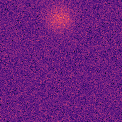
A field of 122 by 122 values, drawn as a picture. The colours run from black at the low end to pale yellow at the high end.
Neither half mirrors the other. Overall the values sit about 30% of the way up the scale. A single bump stands in the top middle. There are no regular stripes. No single row or column stands out from its neighbours.
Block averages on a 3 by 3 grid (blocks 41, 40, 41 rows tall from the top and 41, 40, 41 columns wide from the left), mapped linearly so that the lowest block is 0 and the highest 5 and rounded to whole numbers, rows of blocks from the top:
050
000
000
